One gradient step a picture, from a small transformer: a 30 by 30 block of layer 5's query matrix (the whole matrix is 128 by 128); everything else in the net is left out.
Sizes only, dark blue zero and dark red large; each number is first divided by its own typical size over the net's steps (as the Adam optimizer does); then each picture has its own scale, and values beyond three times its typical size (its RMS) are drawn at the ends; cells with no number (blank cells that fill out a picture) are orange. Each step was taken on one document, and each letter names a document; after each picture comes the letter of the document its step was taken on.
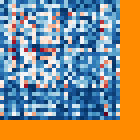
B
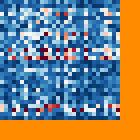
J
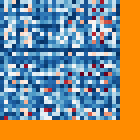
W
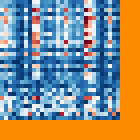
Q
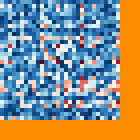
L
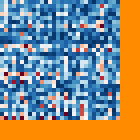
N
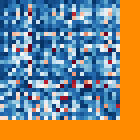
J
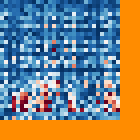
J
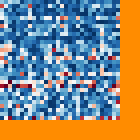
L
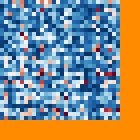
N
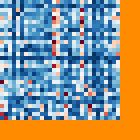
W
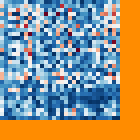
B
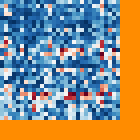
L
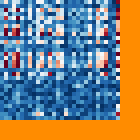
W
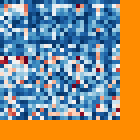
L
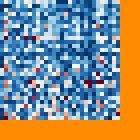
N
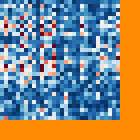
N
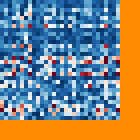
J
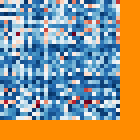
Q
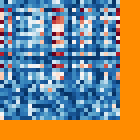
W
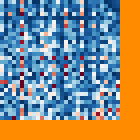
N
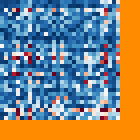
J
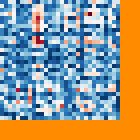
Q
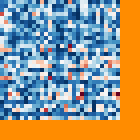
L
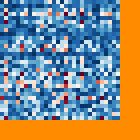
N
